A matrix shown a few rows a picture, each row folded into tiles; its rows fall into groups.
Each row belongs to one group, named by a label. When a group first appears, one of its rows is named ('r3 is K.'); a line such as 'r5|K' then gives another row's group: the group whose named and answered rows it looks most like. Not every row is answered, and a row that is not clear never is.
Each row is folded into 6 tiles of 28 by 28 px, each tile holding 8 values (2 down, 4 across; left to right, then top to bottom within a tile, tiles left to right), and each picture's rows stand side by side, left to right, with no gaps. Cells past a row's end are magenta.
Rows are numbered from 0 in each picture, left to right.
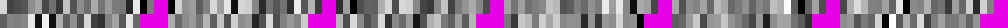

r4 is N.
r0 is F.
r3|N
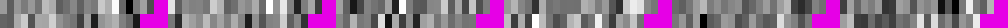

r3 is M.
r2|F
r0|N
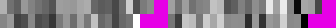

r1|N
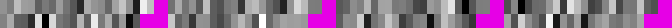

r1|M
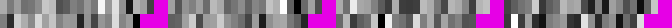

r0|N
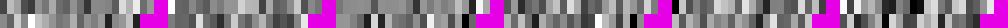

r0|M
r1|M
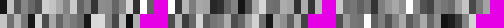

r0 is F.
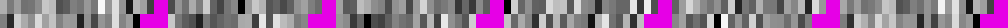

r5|N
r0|N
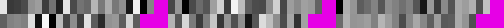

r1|F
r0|F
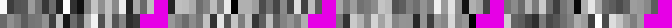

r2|N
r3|M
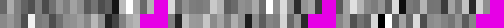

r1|N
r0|M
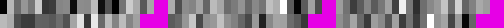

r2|F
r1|N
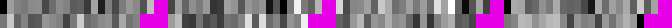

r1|M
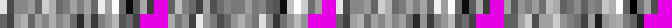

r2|N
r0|N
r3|N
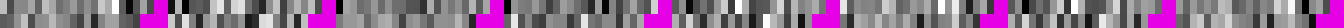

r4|F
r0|N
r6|F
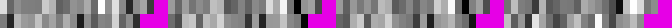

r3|M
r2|N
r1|N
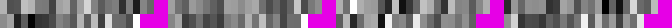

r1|M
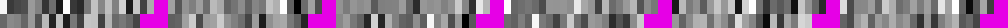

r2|F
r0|F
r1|N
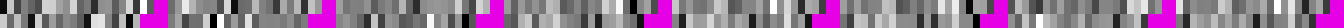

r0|F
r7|N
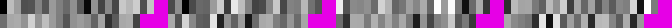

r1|F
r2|N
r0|M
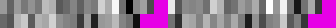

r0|N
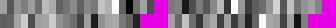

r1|F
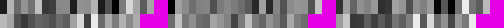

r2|M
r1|M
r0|M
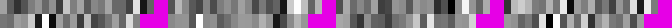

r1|M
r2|M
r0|F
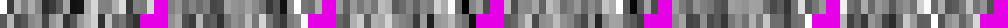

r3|N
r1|M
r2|N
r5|M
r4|M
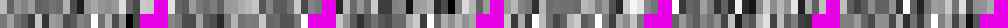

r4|F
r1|M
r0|F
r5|F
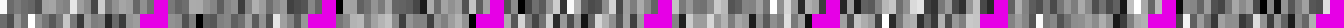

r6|M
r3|F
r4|N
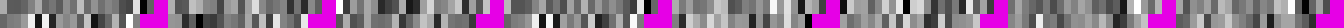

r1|M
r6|M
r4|N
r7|N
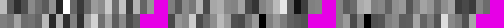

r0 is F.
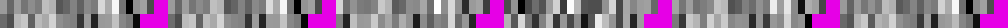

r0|N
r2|N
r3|F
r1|N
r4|N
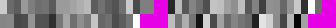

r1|F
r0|M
